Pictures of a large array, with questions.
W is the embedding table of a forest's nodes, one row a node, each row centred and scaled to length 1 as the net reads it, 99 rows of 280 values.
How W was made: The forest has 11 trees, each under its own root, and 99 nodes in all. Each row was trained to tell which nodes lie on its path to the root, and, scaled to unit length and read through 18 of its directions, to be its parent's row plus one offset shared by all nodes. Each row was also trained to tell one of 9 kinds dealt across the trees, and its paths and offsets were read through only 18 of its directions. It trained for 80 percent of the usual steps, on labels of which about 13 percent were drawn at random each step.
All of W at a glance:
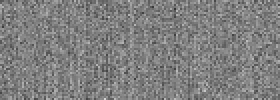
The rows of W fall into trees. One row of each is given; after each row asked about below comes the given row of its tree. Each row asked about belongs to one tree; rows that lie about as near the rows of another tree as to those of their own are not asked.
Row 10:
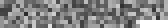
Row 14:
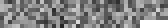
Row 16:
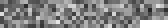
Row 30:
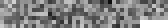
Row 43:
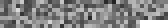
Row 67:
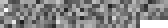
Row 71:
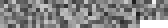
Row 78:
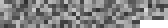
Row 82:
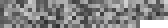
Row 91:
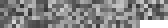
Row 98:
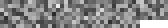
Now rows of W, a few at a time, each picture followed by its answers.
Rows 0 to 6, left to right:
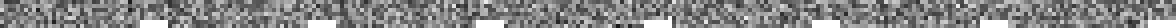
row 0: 91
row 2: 91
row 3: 91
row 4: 14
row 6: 30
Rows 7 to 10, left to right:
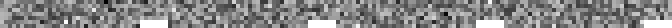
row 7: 30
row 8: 16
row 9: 14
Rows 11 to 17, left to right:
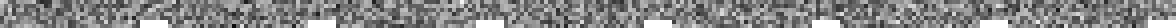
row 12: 30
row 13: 10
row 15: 14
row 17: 16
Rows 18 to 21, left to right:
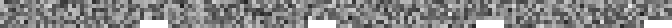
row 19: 82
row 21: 71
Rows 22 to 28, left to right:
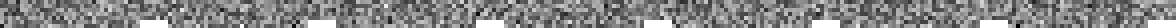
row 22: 91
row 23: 30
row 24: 91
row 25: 30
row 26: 14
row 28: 14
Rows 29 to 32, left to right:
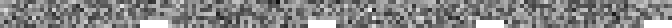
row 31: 71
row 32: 14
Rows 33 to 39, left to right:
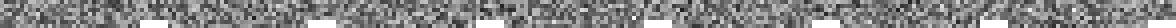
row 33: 98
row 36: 30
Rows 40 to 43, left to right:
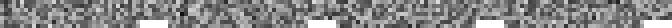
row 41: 82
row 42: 78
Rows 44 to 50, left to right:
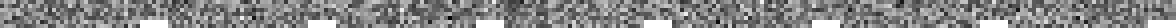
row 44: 16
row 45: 82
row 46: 82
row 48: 16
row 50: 16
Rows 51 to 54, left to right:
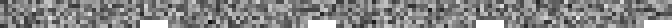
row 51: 91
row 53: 91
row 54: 16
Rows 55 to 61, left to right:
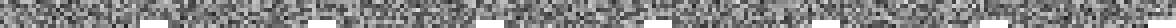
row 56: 78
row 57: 30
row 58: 78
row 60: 16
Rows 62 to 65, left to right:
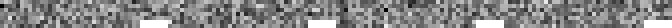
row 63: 82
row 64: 91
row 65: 98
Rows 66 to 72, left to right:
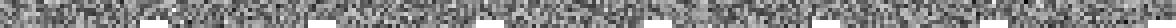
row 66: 82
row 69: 16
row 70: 82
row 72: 82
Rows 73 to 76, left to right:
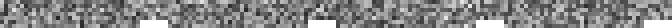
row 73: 14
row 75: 10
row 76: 14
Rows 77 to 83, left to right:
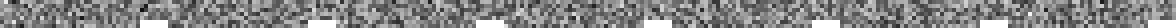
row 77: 67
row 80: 16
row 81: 98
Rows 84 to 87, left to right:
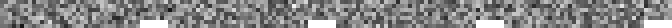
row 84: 71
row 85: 30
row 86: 98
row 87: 30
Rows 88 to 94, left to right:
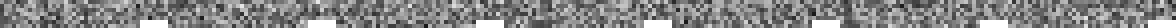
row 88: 82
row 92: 71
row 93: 91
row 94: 14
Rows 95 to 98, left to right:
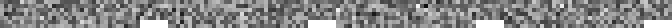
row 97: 43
